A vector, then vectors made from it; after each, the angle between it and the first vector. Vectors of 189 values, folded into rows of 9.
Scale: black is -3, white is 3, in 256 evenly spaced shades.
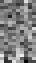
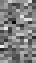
orthogonal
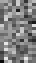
partly opposed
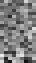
nearly parallel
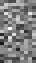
partly opposed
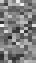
partly opposed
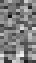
nearly parallel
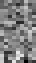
nearly parallel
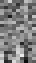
nearly parallel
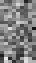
nearly opposite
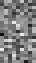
orthogonal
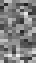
partly aligned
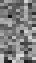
nearly parallel
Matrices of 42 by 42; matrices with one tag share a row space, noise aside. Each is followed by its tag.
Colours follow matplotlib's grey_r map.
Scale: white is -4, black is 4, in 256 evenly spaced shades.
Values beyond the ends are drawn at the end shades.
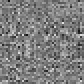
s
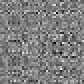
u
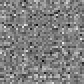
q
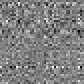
s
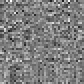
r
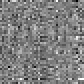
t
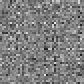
s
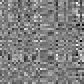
t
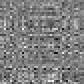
q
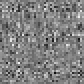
s
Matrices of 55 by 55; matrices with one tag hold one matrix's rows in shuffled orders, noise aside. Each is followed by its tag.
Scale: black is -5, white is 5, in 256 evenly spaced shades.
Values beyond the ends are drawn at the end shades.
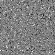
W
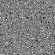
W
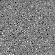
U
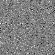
W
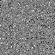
W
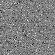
U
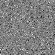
W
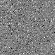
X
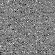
U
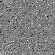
U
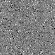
X
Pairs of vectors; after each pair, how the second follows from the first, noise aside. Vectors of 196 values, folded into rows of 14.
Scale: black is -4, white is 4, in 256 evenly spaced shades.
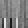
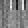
reversed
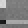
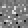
shuffled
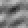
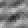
wrapped around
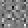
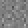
shrunk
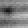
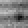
reversed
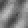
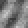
copied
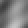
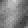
reversed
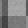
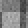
reversed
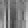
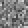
shuffled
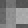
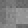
shrunk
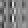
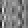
wrapped around
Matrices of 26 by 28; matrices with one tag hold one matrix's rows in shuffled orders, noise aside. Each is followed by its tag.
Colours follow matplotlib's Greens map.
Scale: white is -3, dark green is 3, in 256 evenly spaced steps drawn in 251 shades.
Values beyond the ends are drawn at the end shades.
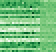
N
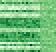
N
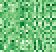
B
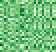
B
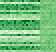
N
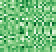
B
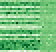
N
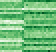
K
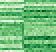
K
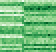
K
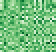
B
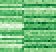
K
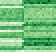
K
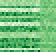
N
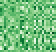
B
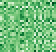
B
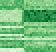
K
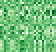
B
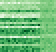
N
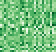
B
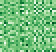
B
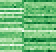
K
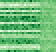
N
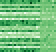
N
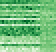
N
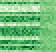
N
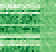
N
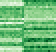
K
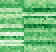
K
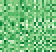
B
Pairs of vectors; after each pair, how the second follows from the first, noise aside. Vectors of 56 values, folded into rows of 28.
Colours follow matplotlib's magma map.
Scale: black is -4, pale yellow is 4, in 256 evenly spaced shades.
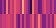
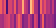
sign-scrambled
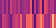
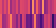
negated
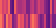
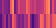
negated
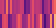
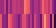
negated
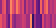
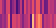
negated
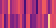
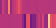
partly zeroed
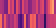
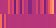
partly zeroed
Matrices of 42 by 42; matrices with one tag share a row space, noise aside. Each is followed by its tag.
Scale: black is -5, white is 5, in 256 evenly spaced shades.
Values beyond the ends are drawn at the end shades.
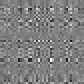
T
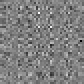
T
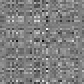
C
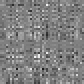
C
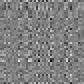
T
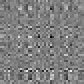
T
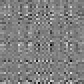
T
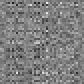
C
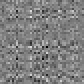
C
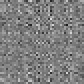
T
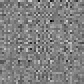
T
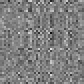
T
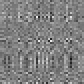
T
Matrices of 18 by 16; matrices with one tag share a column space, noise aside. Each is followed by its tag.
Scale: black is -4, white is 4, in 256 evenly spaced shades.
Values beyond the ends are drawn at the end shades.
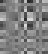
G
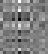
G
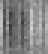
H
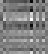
G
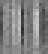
H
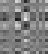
G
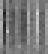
H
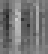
H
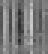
H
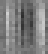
H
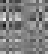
G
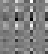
G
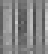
H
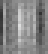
H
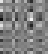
G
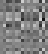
G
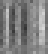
H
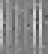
H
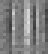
H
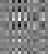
G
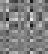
G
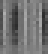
H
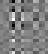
G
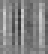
H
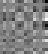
G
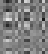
G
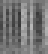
H
